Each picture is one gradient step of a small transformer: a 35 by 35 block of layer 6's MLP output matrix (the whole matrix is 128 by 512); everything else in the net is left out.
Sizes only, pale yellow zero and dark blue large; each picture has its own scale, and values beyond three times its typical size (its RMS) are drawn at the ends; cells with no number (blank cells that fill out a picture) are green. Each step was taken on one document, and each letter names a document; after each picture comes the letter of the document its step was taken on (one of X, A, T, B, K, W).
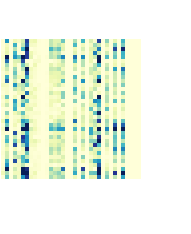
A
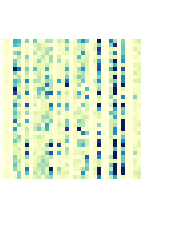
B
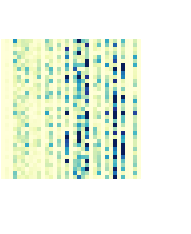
B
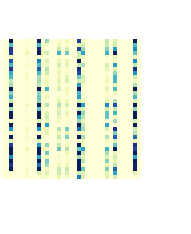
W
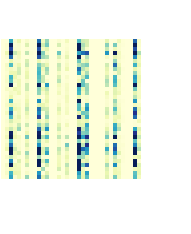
W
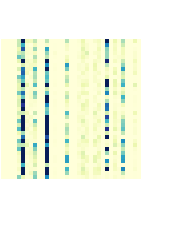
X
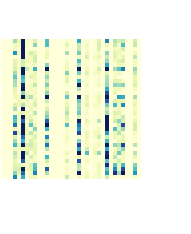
X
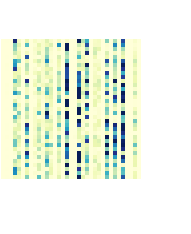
B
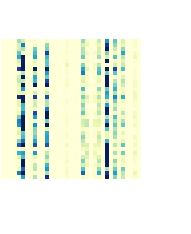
X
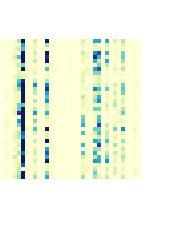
X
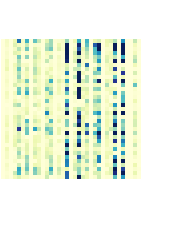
B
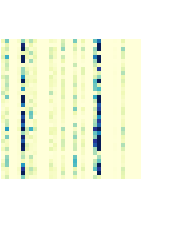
A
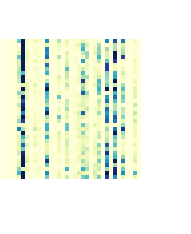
X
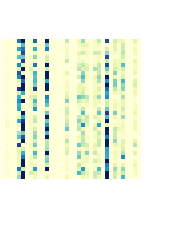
X
